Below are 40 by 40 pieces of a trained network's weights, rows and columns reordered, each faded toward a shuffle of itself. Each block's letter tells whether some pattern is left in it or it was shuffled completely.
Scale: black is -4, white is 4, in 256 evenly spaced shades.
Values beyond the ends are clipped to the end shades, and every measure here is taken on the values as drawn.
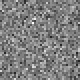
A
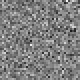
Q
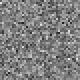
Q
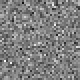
Q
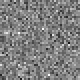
A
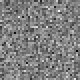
Q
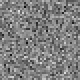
A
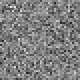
A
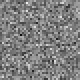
A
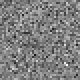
A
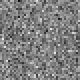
A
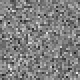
A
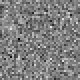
A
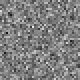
A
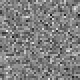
Q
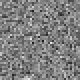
Q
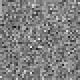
A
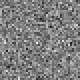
A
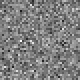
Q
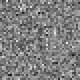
Q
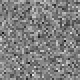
A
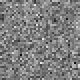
Q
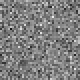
A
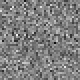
Q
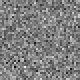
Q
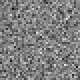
A
